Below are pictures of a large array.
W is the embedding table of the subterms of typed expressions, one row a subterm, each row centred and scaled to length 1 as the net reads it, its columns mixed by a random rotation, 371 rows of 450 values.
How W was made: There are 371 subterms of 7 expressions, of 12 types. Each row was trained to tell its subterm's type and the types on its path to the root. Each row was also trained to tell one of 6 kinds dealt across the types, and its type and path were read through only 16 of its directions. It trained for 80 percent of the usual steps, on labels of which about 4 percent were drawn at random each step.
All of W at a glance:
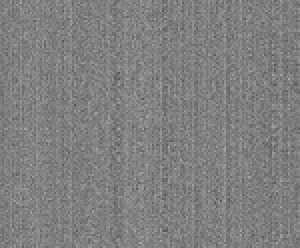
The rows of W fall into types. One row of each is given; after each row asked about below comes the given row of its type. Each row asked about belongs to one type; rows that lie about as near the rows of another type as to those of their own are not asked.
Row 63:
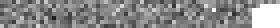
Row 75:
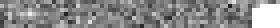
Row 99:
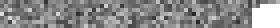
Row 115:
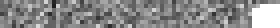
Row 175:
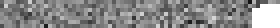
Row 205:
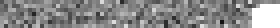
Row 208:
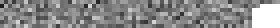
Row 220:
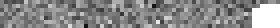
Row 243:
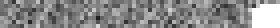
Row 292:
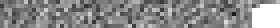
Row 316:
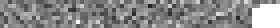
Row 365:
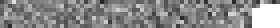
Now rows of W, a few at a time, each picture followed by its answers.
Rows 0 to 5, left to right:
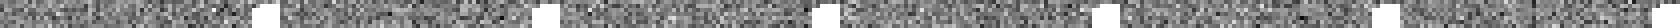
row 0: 292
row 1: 99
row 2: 208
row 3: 75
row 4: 205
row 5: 63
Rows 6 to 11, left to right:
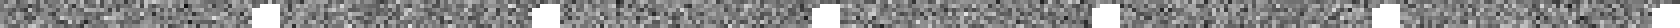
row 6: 316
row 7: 175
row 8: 220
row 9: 220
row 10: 63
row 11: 205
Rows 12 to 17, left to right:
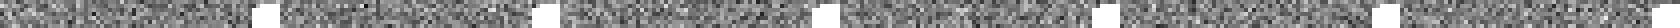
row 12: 75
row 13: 316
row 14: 99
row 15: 99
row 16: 243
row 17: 243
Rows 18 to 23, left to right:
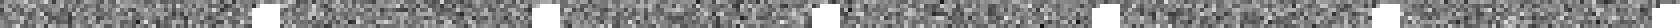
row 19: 115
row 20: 365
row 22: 316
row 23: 99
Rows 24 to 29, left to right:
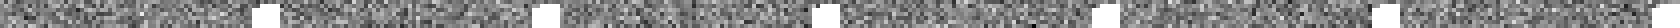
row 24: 316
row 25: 63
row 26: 63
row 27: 208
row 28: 208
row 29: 205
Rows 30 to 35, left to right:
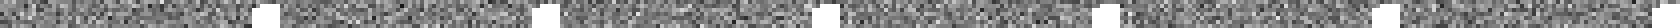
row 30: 365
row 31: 316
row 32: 316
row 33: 115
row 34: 115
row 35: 63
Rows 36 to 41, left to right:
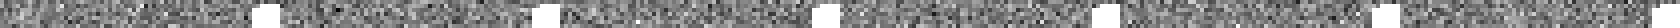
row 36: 205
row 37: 316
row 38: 220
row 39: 292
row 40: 115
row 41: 205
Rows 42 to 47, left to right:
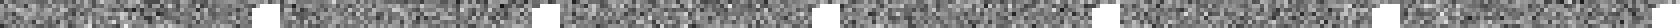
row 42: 292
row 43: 243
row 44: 292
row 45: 292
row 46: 365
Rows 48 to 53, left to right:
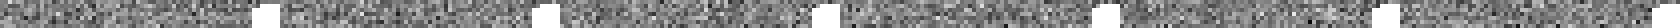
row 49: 75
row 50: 365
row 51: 205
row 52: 175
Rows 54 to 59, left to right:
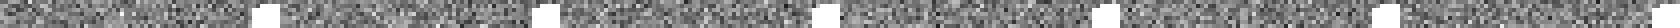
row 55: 205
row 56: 316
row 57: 99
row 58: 292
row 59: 292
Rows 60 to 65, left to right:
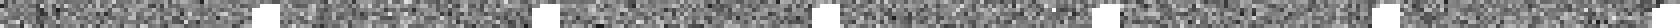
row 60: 316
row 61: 208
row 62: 220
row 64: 75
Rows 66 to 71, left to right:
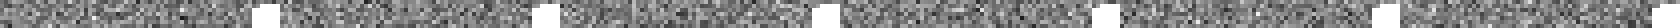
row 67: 75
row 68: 63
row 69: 365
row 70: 175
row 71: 208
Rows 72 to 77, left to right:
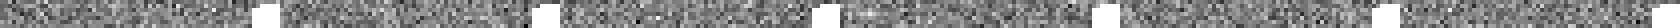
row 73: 63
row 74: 208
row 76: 365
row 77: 243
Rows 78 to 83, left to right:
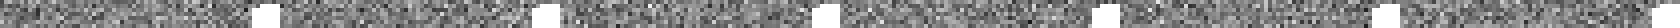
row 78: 243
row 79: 292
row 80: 243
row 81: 205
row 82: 220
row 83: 115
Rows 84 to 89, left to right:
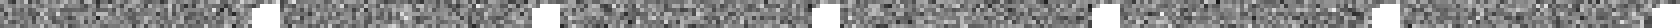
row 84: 292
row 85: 175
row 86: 75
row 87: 99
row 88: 208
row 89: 365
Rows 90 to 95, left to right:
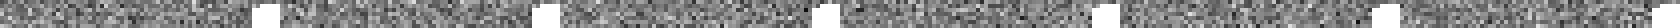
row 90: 99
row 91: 208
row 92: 220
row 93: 316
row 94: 220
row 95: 175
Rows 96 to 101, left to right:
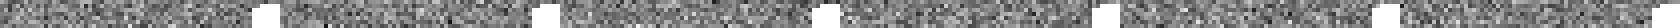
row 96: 208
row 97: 63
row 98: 115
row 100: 205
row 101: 220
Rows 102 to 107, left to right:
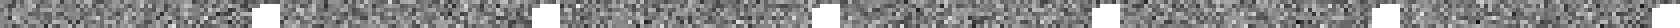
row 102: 208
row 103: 208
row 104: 292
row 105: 99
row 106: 205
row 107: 208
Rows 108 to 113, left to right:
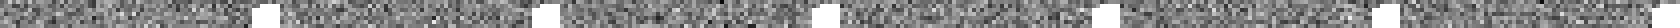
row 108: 115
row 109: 243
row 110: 243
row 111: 243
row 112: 175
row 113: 75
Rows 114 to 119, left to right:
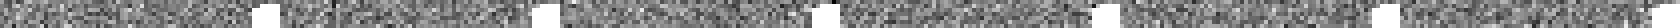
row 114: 175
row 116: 365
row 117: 316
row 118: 243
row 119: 243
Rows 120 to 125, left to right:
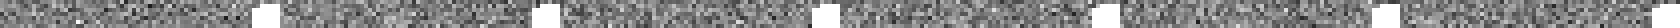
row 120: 316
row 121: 205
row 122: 63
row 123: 205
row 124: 205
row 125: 63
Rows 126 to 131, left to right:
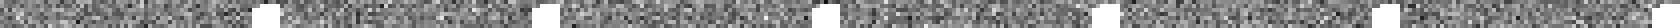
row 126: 208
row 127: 99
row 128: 205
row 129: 99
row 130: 292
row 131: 292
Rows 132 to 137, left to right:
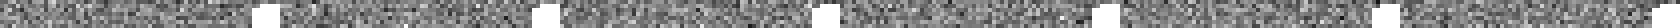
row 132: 75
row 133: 175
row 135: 220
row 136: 208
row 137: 175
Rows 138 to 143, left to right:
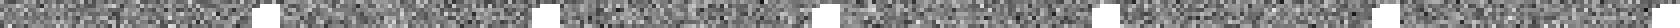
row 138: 292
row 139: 205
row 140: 316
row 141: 205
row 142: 220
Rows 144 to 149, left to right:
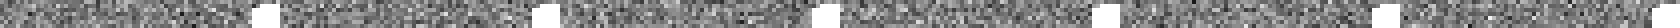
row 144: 208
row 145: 175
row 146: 115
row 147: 205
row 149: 365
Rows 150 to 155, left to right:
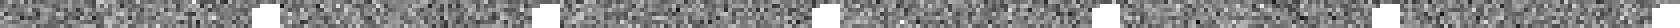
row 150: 99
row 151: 205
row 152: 75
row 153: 75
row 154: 205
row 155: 220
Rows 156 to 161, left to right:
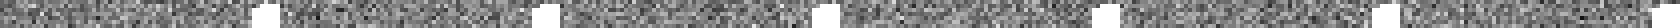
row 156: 292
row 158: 292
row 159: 243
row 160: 175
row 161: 75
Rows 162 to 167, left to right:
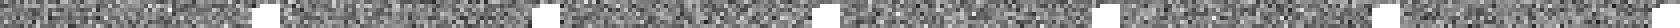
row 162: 292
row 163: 75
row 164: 292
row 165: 205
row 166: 208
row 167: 292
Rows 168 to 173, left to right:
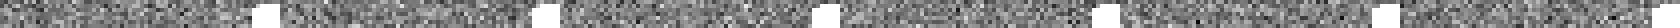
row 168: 75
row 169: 115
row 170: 208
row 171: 75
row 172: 99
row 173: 292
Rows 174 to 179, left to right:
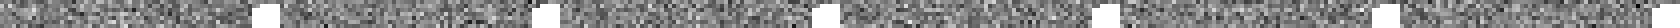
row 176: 175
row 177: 316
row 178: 243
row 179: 220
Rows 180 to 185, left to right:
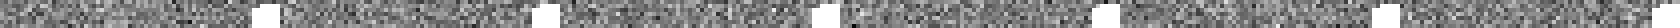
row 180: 205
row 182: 292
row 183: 205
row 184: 63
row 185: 99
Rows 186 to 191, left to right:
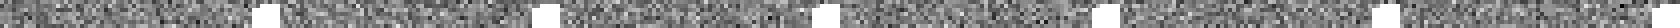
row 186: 175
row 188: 243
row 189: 365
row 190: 316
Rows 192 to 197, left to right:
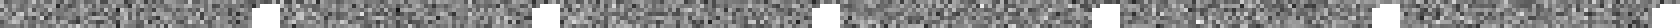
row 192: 75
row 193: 75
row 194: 75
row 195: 63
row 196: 292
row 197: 243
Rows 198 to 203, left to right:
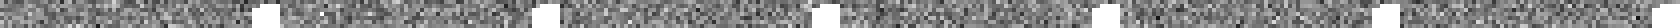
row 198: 115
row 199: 115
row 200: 292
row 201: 365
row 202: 243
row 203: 292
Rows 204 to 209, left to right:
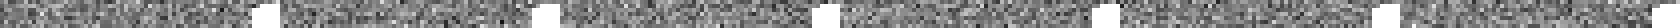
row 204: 292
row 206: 115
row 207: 205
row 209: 208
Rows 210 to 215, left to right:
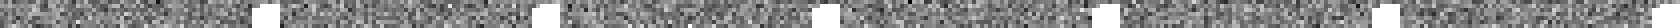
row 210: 220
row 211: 292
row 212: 115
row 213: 75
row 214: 175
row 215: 243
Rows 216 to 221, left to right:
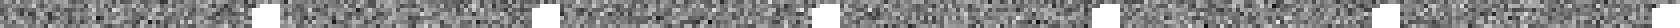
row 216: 243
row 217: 115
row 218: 243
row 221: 292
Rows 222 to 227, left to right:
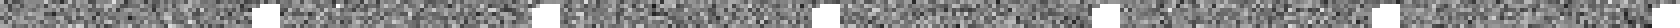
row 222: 115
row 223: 205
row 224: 365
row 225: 220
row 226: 243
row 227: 208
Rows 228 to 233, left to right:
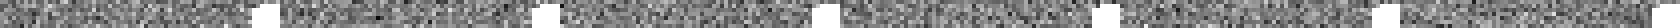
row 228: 292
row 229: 243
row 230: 99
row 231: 63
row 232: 243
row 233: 220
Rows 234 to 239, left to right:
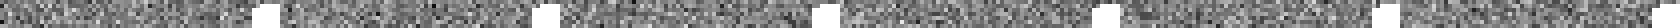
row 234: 220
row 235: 63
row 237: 75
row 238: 99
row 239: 208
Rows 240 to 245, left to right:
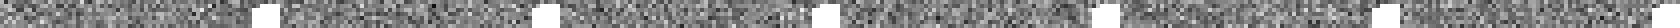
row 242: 365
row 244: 175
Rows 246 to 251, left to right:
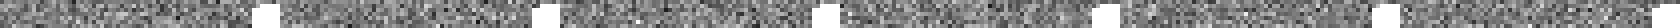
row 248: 175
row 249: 115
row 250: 115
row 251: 243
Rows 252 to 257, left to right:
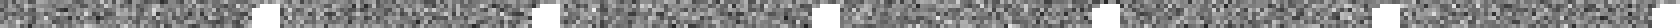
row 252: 99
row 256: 63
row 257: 75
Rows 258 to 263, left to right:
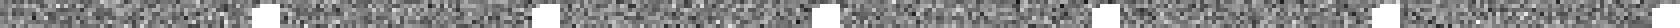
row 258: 316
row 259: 243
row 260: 220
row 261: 243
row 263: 220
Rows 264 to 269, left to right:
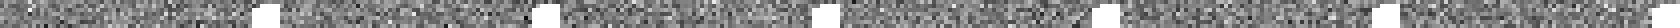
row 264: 175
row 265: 205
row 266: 316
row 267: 292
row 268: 99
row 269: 63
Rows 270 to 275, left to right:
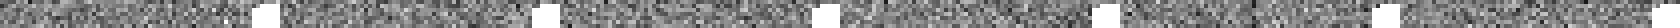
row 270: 292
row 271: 175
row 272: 208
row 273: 208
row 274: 63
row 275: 115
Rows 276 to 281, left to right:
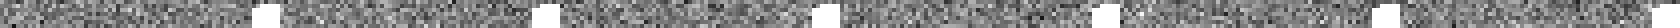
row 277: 205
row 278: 316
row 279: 292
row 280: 75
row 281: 115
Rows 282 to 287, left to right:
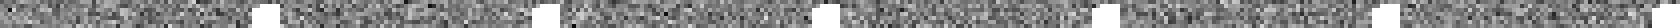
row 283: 316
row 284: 205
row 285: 365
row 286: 115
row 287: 365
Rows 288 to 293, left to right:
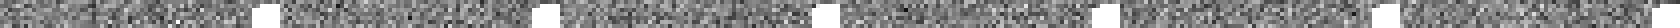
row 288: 292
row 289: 243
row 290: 365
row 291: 208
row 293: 205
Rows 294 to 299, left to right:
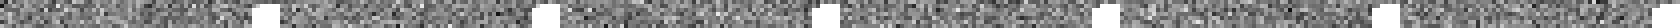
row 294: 205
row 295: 220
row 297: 208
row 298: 208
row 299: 99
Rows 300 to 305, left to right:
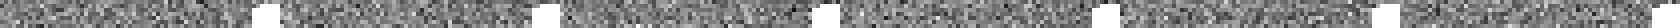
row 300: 99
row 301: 205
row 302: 115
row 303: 208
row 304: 365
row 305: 316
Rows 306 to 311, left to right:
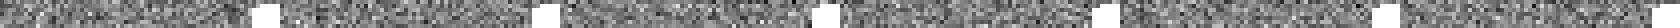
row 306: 115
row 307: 208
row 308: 365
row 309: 175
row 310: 220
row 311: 208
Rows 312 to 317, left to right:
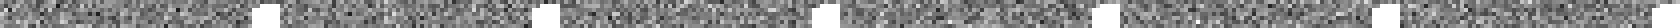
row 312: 243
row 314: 208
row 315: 115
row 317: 292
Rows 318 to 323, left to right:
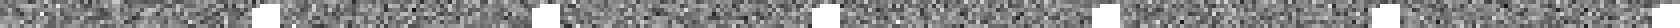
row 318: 115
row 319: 243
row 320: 365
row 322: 63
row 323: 75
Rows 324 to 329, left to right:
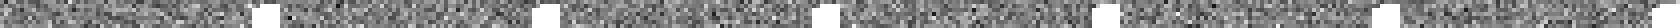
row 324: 316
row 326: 365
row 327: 75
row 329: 175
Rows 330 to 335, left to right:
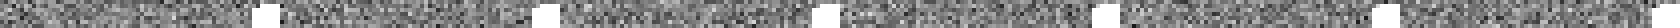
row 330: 220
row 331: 220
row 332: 115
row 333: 75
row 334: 205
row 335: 243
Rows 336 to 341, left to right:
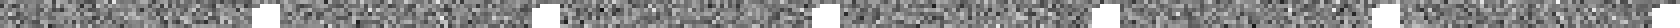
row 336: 115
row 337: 208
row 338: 243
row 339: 243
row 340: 292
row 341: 365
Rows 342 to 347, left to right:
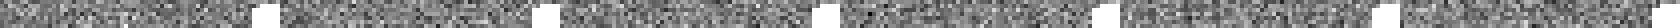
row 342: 292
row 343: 220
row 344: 175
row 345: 175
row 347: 208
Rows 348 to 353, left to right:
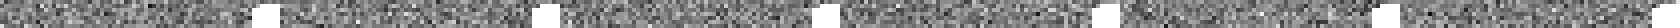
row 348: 316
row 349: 220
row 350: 243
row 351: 316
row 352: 175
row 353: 208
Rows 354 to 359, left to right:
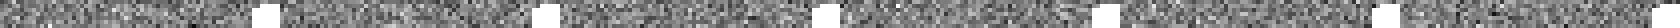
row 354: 175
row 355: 175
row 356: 175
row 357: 205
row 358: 365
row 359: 365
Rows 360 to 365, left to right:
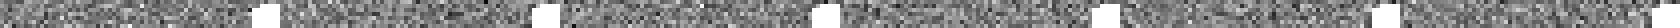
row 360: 175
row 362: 205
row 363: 243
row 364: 365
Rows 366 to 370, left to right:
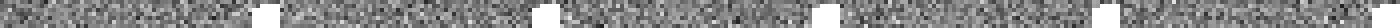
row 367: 75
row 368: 205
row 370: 243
